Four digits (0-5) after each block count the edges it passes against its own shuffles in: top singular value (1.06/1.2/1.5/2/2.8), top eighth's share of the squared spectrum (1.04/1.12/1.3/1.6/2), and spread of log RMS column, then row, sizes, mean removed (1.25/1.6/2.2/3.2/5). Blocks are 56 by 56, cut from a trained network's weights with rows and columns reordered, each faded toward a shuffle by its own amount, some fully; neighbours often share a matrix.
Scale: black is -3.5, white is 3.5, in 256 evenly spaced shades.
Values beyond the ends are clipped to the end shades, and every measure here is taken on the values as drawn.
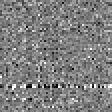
4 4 1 3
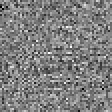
3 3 0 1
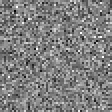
0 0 0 0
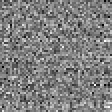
3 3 0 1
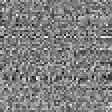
4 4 1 3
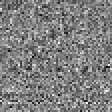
3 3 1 1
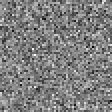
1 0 0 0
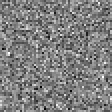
0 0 0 0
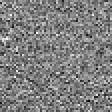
3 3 0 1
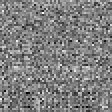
3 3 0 2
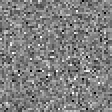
2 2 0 1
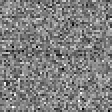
2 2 1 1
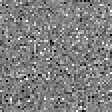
1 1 0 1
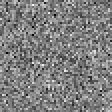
0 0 0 0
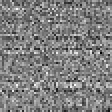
4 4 2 2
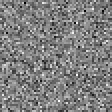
1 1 0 0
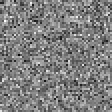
2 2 0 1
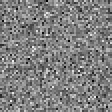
0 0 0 0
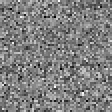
2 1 0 1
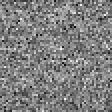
2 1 0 0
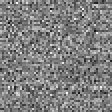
3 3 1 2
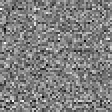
3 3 1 2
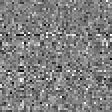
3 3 1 2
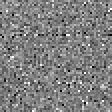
2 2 0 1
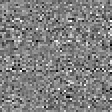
3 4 1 3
